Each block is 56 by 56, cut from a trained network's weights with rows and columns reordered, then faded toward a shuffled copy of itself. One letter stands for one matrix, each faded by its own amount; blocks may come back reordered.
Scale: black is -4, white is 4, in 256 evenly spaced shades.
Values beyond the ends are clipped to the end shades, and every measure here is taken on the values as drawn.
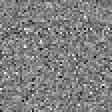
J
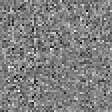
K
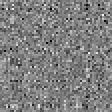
K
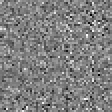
K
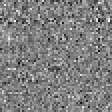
K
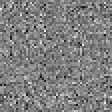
K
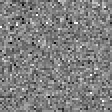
J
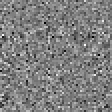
K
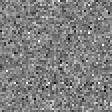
J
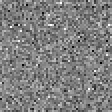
J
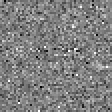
J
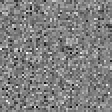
K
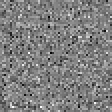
K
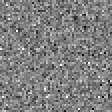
J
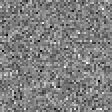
J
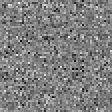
K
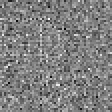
K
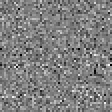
K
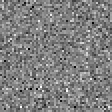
J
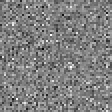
K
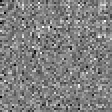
K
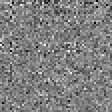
K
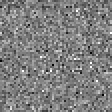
J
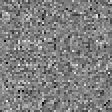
K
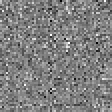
K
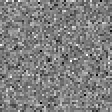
J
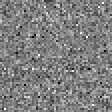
J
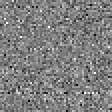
J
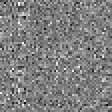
K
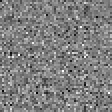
K
